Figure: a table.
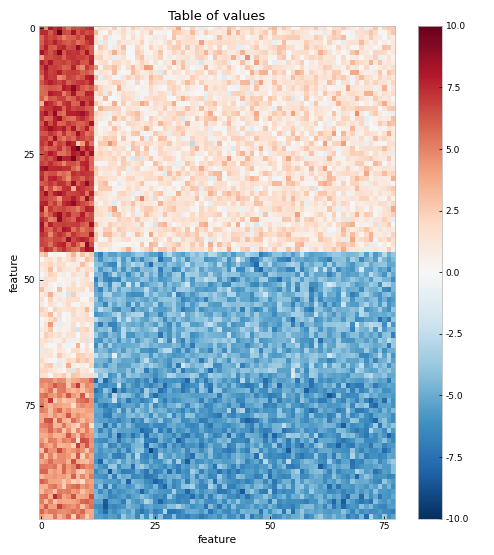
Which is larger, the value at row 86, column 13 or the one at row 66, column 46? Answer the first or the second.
the second
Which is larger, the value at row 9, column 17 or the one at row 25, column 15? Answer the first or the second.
the second
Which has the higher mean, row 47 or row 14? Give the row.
14
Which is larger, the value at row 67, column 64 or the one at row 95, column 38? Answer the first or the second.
the first
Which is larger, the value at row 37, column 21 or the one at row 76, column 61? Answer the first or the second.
the first
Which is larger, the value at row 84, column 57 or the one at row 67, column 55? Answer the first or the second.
the second
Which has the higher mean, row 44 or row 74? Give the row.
44
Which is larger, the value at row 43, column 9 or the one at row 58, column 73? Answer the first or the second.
the first
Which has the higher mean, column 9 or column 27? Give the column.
9
